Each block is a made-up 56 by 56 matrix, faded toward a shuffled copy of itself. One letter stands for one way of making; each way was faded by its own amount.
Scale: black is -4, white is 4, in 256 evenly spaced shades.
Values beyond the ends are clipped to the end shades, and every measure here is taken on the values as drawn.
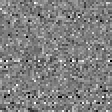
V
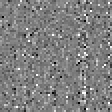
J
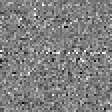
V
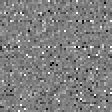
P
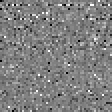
P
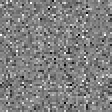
J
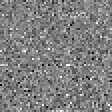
V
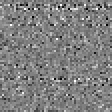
V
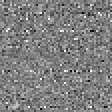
V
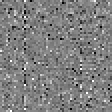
J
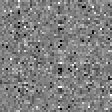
J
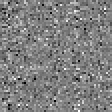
J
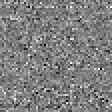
V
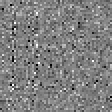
J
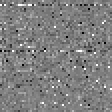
P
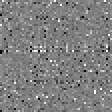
P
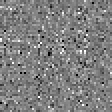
J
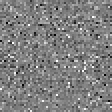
P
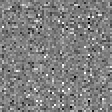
J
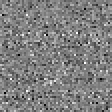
V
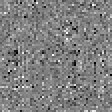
P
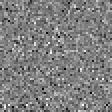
V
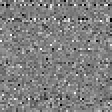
V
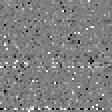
P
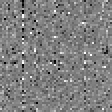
J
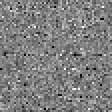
V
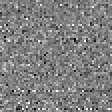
V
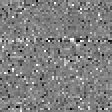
P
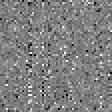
J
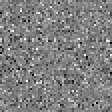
P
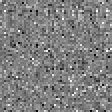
J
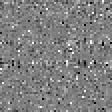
P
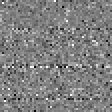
V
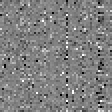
J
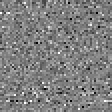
V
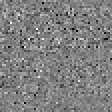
V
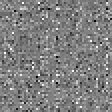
J
